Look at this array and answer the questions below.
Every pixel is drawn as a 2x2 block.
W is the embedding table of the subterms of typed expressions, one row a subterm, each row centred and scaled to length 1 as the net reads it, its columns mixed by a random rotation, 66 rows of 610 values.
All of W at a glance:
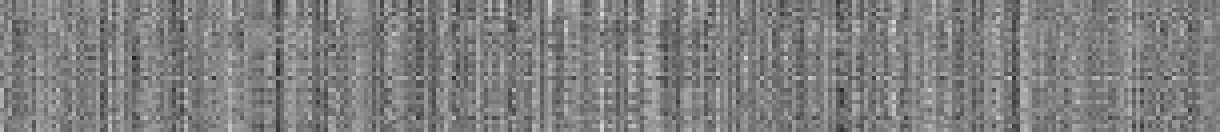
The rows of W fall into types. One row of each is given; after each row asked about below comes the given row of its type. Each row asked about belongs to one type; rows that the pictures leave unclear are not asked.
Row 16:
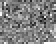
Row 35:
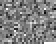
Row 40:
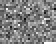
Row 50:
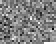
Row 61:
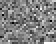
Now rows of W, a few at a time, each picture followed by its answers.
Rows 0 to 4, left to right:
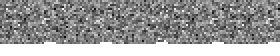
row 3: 40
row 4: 40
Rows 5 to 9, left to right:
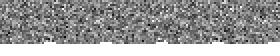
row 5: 40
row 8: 40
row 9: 50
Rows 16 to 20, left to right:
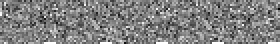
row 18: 35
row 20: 40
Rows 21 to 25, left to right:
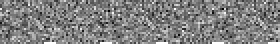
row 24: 35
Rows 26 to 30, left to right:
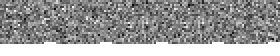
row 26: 40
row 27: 50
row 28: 35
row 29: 35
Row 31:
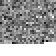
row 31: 61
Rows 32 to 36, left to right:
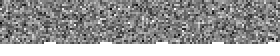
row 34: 50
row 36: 40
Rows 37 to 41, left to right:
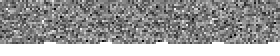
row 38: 50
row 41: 35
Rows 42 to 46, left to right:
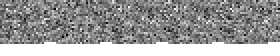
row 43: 35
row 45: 50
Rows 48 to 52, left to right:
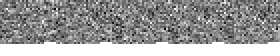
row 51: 50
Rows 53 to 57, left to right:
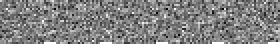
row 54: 16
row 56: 35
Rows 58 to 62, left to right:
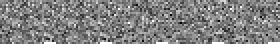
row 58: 40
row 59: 40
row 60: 50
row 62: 50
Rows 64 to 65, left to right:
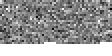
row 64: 50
